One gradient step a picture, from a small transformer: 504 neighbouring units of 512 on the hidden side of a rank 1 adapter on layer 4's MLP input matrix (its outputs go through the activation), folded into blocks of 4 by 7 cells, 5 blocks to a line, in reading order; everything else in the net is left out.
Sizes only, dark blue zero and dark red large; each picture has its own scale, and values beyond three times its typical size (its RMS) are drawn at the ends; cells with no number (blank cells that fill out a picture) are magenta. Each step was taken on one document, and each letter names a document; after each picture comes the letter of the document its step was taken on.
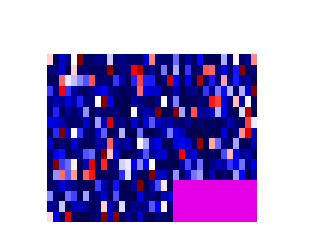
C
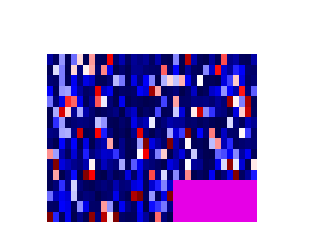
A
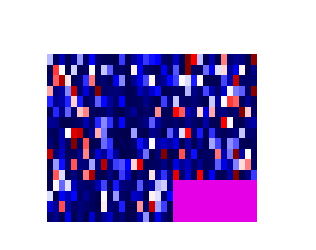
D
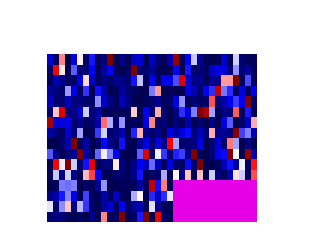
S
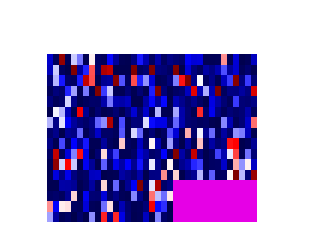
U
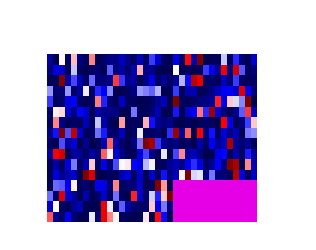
C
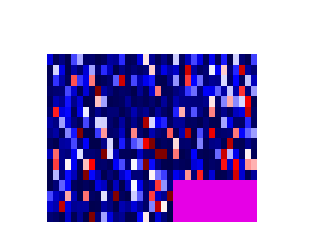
S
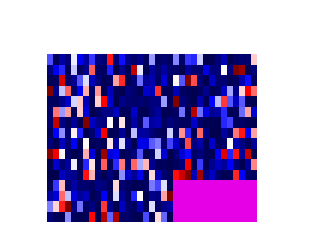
C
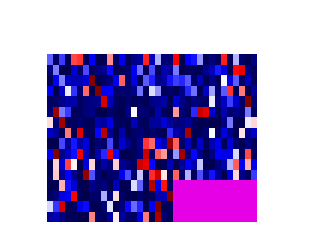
S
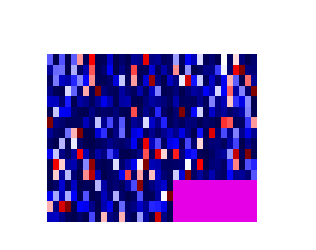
S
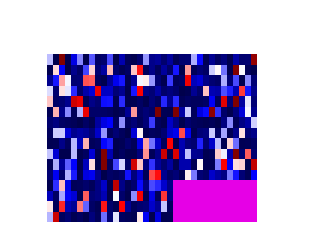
D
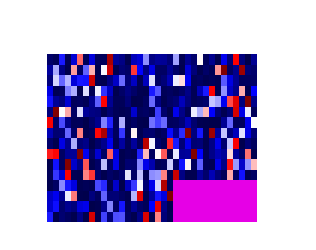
S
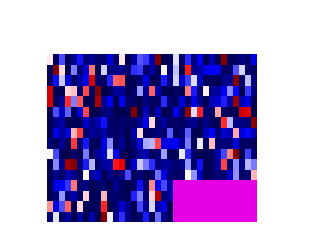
D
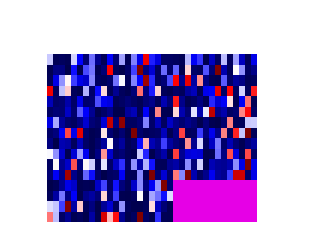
A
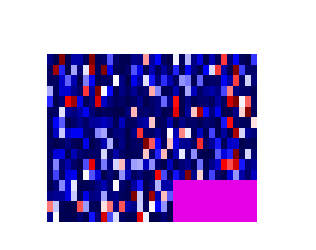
A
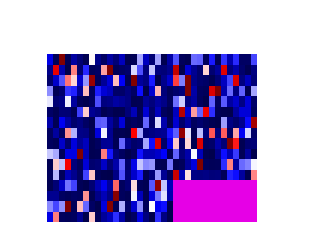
U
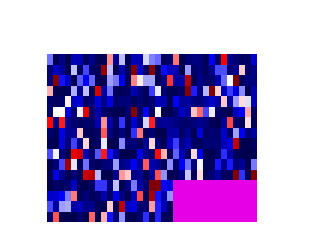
U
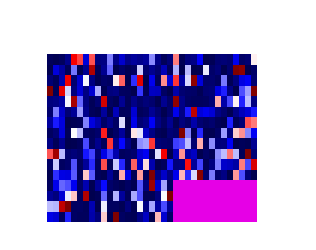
C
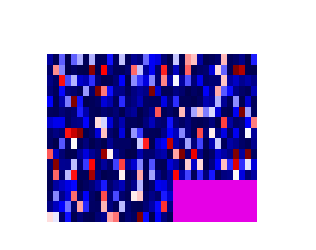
A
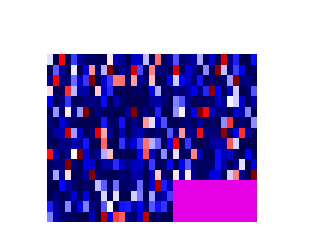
U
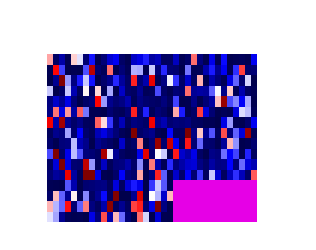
U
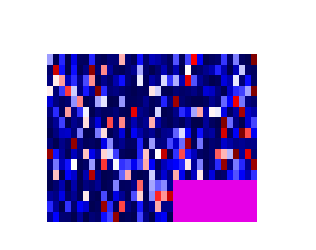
D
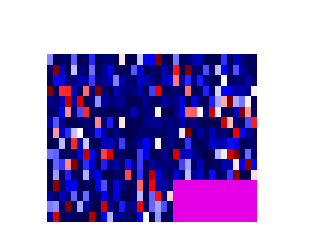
D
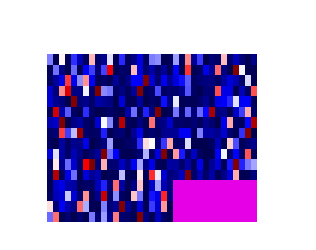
A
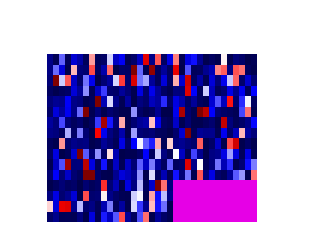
U
